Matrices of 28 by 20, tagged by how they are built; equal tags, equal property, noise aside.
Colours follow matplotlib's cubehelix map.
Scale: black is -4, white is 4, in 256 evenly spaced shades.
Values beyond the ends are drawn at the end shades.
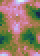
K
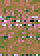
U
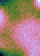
K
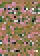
U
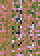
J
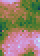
K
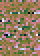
U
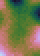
K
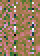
J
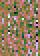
J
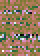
U
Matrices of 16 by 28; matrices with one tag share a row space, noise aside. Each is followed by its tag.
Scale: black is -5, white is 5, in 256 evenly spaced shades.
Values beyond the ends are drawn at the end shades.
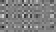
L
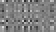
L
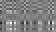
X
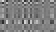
L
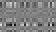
X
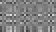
X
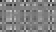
X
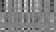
L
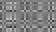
X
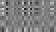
L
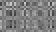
X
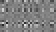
L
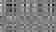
X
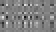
L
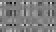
X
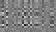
L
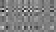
L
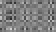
X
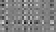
L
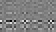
X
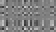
L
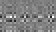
X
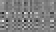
L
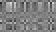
X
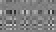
X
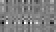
L
